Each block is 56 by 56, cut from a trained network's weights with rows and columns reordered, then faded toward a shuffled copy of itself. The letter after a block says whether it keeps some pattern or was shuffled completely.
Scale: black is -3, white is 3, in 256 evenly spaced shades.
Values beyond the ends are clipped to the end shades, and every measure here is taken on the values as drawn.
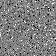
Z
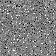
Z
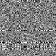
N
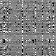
N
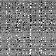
N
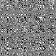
N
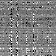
N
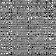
N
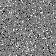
Z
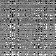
N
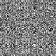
N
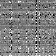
N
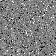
Z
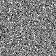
Z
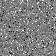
Z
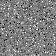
Z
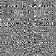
N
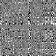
N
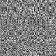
N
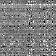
N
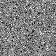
Z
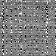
N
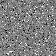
Z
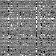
N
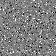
Z
